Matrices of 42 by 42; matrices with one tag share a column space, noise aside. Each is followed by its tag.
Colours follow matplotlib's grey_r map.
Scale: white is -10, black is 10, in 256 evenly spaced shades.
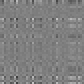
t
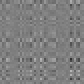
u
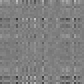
t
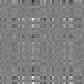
t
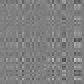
u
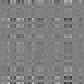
t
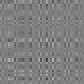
u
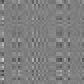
u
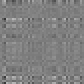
t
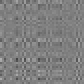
u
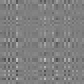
u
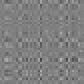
u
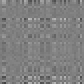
t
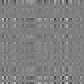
t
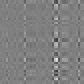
u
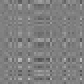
u
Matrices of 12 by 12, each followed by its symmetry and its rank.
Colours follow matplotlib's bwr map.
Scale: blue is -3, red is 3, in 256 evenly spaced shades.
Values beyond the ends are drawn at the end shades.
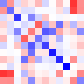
symmetric, full rank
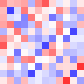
symmetric, full rank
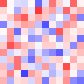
neither, full rank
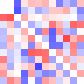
antisymmetric, full rank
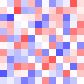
antisymmetric, full rank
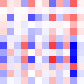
neither, rank two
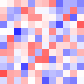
neither, full rank
